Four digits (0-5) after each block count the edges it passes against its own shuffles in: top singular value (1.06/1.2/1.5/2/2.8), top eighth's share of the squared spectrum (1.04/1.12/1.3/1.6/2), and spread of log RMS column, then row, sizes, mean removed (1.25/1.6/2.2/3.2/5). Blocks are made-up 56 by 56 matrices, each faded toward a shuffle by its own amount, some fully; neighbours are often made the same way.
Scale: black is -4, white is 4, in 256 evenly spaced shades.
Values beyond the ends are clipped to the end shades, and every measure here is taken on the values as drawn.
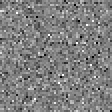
2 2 0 0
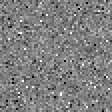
0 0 0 0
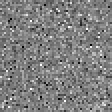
1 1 0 0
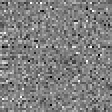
4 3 1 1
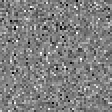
2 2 0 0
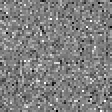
2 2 0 0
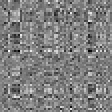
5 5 3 3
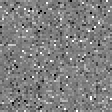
1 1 0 0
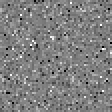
0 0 0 0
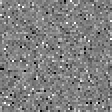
2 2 0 0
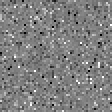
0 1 0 0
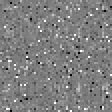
2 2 0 1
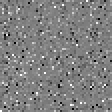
3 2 0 1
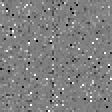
2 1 0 0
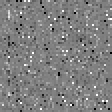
2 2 0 0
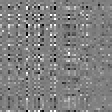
5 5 3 3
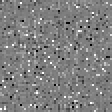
2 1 0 0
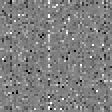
3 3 1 1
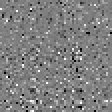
4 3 2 1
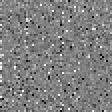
1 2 1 0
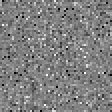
0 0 0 0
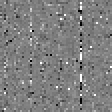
3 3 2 0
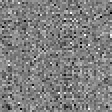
3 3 1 1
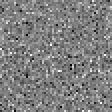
2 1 0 0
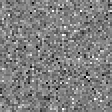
1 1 0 0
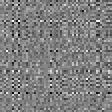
5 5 3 3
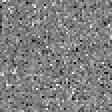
0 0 0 0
